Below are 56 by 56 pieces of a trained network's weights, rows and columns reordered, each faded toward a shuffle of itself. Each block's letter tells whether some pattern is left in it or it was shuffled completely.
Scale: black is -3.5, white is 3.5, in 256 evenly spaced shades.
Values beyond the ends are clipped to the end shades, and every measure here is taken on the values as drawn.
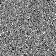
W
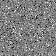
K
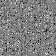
W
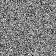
K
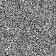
W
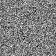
W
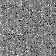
W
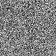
K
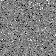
K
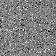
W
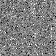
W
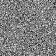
W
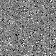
W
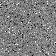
K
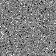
K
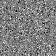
W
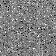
W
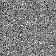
K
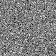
W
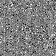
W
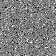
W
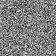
W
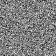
K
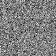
K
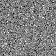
W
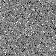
K
